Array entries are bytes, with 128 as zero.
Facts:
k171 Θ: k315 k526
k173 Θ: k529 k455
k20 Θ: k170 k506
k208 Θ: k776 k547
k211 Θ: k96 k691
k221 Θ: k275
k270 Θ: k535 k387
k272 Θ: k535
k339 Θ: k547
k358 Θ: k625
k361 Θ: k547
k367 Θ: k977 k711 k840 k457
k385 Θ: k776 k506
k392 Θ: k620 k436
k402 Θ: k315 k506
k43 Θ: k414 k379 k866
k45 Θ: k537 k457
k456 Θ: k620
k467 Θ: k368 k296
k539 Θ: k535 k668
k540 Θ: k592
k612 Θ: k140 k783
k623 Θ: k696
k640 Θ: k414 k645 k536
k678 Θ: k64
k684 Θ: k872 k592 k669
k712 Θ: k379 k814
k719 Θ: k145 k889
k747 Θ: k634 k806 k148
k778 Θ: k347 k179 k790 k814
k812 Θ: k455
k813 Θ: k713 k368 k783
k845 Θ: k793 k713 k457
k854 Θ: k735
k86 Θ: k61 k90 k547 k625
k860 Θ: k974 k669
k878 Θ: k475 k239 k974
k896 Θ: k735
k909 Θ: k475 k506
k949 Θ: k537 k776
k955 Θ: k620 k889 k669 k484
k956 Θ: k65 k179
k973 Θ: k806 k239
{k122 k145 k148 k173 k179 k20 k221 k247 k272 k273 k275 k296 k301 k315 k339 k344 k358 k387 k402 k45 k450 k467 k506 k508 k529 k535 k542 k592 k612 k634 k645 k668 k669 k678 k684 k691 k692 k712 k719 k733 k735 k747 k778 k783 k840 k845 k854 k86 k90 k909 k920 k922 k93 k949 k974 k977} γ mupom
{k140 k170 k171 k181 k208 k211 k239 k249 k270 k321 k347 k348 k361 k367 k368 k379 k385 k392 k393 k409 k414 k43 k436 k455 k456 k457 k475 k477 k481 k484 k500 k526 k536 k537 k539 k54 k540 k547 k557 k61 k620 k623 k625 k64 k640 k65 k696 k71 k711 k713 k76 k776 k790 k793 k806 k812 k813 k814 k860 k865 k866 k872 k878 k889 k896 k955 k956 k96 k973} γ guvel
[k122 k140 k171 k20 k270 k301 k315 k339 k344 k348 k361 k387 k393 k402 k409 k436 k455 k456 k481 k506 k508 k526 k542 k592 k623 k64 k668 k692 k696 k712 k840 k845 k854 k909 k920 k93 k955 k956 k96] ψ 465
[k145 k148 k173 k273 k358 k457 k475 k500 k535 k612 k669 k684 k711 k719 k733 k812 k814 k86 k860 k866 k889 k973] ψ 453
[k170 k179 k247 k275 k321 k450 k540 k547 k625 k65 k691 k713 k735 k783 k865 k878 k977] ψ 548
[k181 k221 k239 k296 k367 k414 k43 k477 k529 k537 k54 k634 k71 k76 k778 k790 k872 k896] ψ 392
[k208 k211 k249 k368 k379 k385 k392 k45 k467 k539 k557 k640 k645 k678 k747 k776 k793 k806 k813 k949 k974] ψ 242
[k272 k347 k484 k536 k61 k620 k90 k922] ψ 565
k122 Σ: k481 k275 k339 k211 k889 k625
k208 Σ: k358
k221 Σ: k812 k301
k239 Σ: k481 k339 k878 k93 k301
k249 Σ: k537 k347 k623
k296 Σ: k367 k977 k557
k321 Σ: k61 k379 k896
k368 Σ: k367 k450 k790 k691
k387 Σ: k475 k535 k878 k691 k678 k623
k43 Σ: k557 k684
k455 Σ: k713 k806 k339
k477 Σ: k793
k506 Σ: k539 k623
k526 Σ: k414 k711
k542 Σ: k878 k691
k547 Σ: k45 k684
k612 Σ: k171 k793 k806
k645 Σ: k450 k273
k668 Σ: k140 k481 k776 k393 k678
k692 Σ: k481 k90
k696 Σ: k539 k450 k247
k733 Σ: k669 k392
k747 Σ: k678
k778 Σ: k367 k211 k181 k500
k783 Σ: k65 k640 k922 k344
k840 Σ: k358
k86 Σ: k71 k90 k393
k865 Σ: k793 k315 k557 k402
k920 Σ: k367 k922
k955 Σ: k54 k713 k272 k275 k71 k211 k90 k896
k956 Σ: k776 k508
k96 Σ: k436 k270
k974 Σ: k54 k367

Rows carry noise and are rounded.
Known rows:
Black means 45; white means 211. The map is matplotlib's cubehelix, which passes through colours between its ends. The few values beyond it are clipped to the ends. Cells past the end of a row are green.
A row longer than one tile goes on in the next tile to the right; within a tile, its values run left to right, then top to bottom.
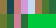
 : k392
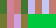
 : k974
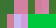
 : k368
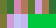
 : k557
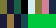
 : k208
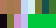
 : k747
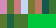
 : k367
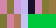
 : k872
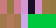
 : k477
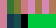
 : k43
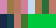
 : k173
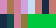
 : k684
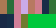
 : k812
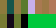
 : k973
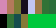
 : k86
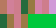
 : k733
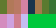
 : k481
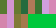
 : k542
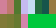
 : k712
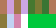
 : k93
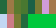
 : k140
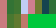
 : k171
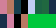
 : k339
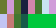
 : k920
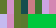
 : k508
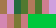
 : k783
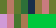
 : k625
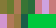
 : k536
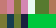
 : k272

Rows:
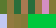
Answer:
k455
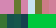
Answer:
k778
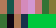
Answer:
k860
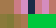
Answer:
k239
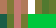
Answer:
k45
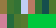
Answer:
k878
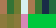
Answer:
k623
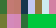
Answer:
k645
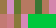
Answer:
k506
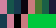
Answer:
k361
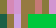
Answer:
k535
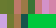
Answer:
k620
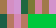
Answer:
k273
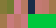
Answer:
k347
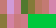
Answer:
k922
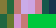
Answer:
k211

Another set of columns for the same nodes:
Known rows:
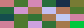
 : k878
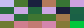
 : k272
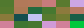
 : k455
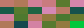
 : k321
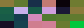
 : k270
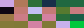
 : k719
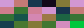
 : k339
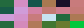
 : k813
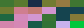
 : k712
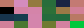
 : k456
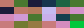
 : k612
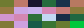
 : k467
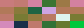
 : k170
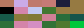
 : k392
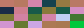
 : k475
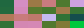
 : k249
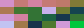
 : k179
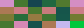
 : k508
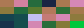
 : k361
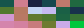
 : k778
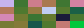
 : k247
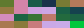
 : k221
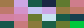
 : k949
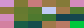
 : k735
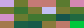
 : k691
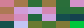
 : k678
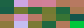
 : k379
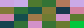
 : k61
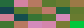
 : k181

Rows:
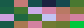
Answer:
k367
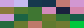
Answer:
k90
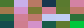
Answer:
k385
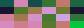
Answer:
k43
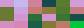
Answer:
k974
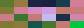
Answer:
k845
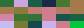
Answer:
k296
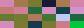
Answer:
k315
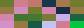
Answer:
k634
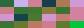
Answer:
k537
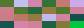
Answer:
k776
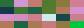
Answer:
k457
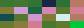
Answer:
k171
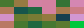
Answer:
k713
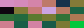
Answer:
k540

